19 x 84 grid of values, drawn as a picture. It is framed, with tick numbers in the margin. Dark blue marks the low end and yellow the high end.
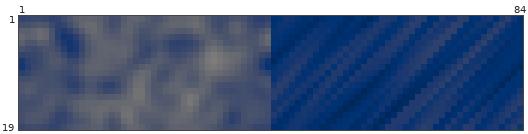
It is made of 1 by 2 panels. Panel 1,1: low, blotchy. Panel 1,2: very low, slanting up to the right, faint in contrast.
